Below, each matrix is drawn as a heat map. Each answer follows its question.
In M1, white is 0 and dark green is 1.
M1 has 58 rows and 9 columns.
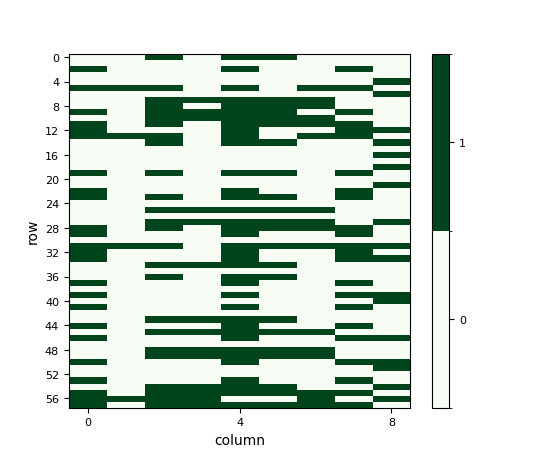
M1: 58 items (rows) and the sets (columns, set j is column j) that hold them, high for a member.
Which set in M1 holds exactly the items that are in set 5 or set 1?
2
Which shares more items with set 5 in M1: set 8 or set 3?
set 3
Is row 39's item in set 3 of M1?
no
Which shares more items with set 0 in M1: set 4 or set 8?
set 4
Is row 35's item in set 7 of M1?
no
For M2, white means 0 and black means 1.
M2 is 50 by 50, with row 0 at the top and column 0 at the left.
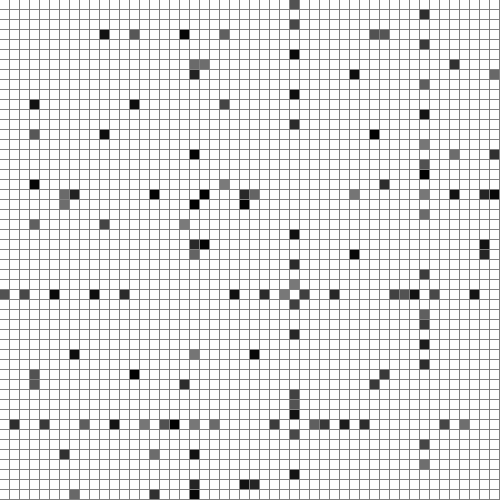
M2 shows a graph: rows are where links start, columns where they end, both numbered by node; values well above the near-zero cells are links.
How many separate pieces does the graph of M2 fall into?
3
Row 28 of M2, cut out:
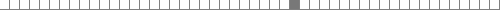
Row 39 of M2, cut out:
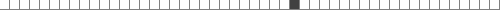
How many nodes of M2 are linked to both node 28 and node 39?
1
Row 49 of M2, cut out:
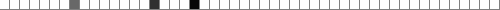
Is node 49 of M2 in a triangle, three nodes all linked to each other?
yes
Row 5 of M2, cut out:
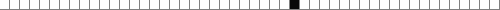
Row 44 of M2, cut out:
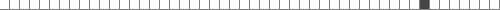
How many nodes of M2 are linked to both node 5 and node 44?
0
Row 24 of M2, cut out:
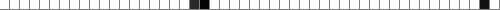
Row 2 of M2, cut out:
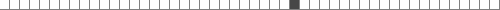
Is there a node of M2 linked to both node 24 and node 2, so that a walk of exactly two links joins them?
no
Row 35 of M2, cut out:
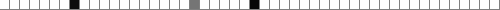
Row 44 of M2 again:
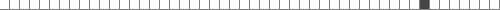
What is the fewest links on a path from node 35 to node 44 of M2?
3
